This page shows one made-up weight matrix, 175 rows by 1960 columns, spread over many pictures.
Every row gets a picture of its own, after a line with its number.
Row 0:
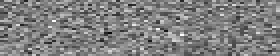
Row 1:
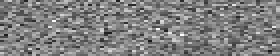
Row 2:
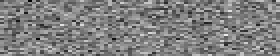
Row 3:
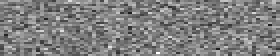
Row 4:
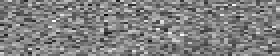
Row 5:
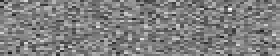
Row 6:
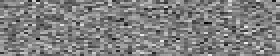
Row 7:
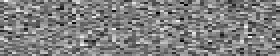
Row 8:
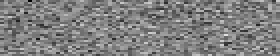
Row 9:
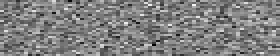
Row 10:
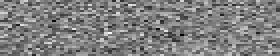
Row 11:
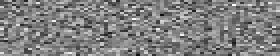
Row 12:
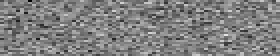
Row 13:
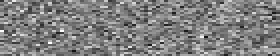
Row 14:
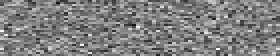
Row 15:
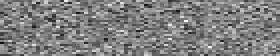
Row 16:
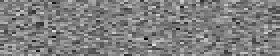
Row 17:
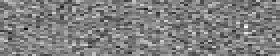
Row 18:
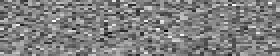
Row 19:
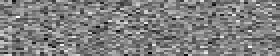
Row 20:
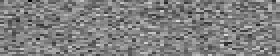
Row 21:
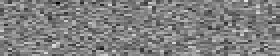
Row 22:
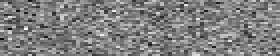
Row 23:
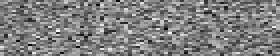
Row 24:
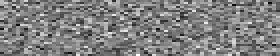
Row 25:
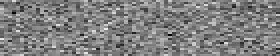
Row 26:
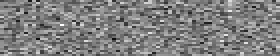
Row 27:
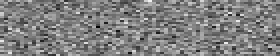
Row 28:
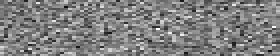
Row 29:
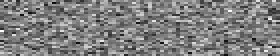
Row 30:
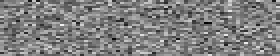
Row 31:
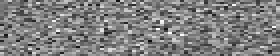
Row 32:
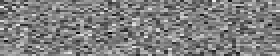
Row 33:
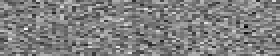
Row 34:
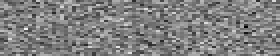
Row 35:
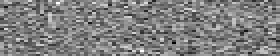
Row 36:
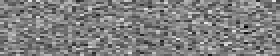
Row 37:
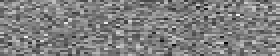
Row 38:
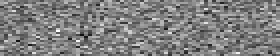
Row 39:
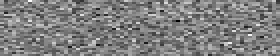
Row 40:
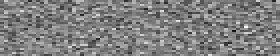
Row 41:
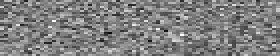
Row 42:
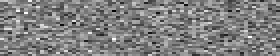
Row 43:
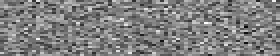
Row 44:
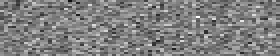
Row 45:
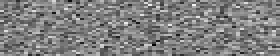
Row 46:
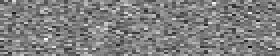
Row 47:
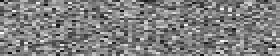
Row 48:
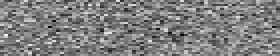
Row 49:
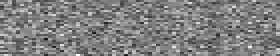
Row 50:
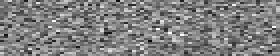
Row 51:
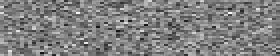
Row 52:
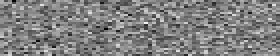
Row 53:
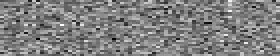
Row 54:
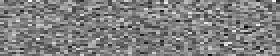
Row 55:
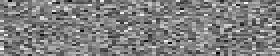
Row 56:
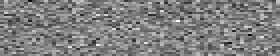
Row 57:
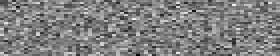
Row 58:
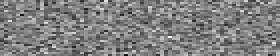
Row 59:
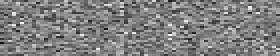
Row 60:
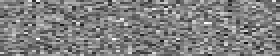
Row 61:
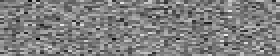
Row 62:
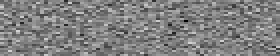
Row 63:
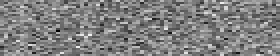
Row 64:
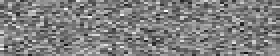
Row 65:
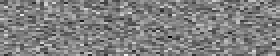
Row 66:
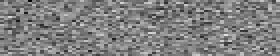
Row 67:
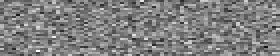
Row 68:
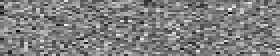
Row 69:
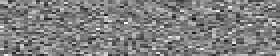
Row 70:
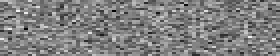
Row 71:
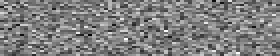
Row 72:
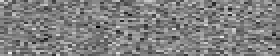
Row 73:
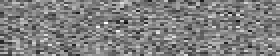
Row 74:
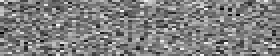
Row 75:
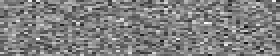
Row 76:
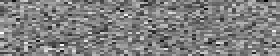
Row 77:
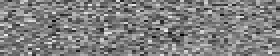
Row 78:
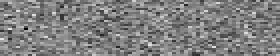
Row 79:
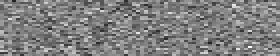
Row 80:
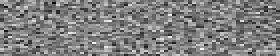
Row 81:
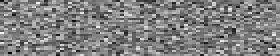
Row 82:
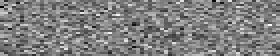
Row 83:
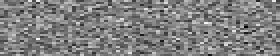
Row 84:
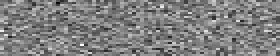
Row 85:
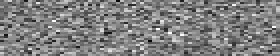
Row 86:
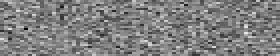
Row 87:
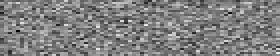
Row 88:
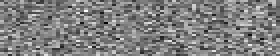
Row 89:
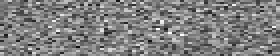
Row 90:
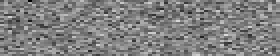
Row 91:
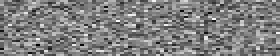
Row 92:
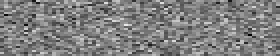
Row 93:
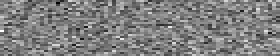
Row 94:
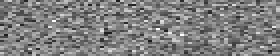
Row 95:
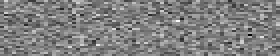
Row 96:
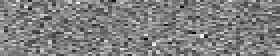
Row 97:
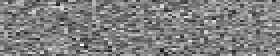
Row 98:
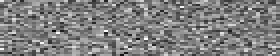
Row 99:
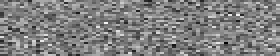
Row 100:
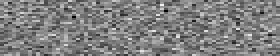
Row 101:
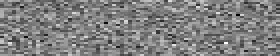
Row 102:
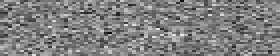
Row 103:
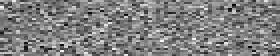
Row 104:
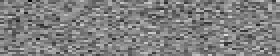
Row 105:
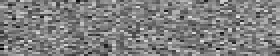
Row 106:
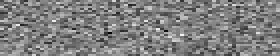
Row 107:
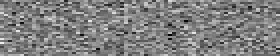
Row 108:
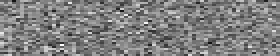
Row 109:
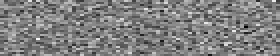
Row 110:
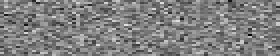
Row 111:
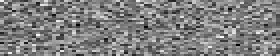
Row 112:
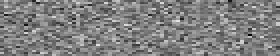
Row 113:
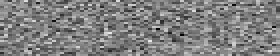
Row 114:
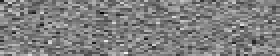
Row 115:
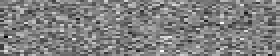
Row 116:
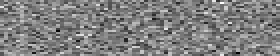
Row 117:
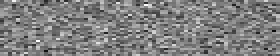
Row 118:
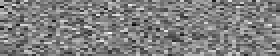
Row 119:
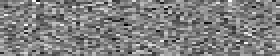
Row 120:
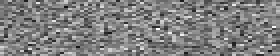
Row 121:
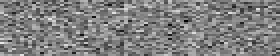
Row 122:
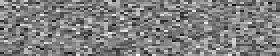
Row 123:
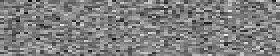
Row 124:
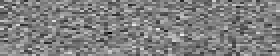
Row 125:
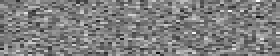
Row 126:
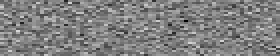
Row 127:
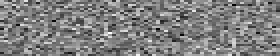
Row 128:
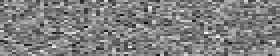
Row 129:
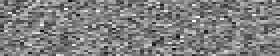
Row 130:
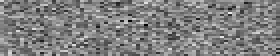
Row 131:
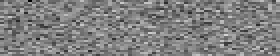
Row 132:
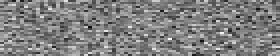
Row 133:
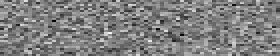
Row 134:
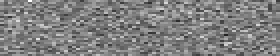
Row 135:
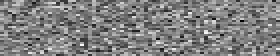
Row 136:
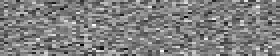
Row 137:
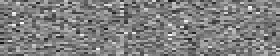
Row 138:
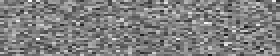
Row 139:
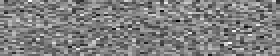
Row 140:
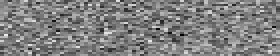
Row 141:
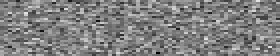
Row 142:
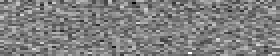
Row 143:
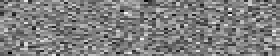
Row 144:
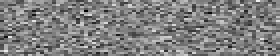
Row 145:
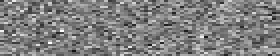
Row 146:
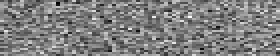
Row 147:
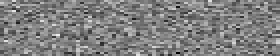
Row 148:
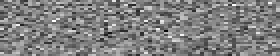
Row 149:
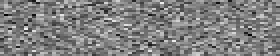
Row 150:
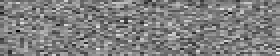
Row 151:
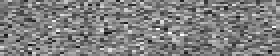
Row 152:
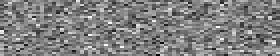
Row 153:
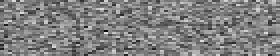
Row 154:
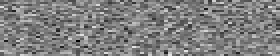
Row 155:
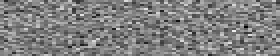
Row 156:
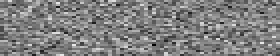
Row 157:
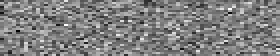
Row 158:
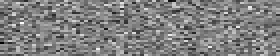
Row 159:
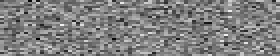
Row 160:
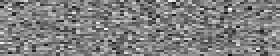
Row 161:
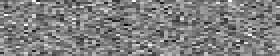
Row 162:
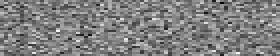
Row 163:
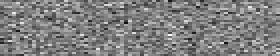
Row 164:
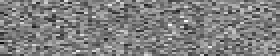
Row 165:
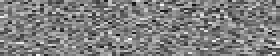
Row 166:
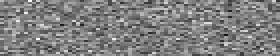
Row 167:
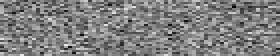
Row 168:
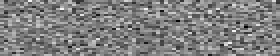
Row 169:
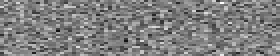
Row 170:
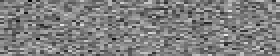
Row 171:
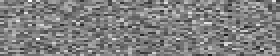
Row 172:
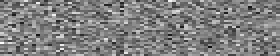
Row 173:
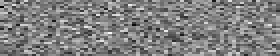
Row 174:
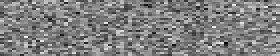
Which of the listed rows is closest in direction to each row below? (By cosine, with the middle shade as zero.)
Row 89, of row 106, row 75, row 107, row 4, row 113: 4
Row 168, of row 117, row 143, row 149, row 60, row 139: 139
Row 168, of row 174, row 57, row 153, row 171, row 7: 171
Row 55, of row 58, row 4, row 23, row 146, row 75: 146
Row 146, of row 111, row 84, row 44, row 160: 84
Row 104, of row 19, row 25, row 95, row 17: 95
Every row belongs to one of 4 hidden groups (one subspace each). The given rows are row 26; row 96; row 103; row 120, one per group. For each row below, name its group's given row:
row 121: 103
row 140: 120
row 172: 103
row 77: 120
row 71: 120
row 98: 96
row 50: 120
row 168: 26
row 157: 103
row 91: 96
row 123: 26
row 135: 96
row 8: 26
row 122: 120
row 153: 96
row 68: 103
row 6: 26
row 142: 96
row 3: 96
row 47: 103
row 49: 103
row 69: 96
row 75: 26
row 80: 96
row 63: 120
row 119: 26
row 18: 120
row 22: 26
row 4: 120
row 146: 96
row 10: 120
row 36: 26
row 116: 120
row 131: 26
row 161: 26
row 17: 26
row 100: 96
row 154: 120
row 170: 26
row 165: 96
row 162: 120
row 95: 26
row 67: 96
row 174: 103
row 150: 103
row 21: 96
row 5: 103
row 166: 26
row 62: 103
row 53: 26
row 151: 120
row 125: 96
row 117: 103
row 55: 96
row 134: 26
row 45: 96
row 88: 96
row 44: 96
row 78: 26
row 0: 120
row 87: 103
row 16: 96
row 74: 103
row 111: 103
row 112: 26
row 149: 26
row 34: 26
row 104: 26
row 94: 120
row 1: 120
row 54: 26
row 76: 103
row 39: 26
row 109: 26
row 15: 103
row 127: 120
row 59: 103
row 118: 120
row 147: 120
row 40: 26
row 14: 96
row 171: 26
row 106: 120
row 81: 103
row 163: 103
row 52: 103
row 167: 103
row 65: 96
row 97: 96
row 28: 120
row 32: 120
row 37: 103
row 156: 96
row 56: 26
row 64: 96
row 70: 26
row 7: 26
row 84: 96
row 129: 96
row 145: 96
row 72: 103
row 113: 120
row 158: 103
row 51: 103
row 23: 120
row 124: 120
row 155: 26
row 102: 120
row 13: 96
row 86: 26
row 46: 103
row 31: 120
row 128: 96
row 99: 103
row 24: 120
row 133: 120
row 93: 96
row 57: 120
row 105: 96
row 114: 96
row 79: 103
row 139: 26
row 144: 96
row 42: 26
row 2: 26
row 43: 26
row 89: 120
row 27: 103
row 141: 96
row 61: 26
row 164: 103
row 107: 103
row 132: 96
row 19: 103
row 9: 96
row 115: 96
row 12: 26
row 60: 26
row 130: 103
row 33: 26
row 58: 96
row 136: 96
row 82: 120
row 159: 26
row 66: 26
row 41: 120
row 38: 120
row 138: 26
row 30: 26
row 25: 103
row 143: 103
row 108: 103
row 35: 96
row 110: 26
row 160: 103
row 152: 96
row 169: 120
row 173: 120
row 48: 120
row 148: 120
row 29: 96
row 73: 103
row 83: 26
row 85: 120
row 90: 26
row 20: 26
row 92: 26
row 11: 120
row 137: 103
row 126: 103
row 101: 103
